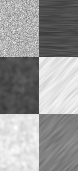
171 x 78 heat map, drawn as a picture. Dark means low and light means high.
It is made of 3 by 2 panels. Panel 1,1: high, fine-grained. Panel 1,2: low, streaked across, faint in contrast. Panel 2,1: low, blotchy, faint in contrast. Panel 2,2: very high, slanting up to the right, faint in contrast. Panel 3,1: very high, blotchy, faint in contrast. Panel 3,2: middling, slanting up to the right, faint in contrast.
